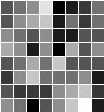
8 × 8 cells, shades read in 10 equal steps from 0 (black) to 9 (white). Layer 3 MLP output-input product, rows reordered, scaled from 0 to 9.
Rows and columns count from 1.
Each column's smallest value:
2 2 0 2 0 1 2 1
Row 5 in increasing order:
3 3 3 3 4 4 6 7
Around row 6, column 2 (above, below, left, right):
4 2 2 7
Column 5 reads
0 1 1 0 7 4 5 5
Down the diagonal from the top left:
3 5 3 5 7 4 7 1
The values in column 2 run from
2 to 5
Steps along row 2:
up up up down up down up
